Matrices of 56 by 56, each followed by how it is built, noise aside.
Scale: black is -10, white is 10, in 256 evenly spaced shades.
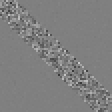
banded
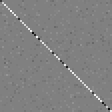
diagonal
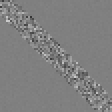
banded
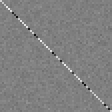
diagonal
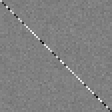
diagonal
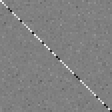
diagonal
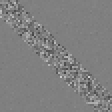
banded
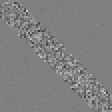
banded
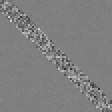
banded
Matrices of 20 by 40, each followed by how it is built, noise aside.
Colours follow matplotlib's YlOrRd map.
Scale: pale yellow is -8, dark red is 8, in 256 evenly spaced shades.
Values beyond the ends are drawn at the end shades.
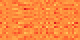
low rank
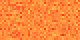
low rank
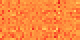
low rank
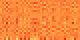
low rank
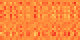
low rank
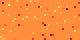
sparse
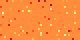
sparse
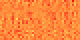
low rank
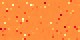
sparse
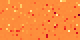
sparse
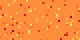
sparse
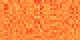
low rank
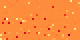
sparse
